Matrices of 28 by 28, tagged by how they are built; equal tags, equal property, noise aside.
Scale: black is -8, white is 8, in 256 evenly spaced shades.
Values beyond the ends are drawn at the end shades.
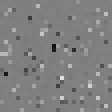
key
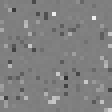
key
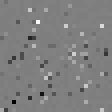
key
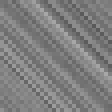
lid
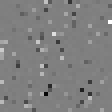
key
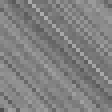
lid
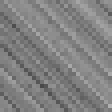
lid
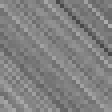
lid
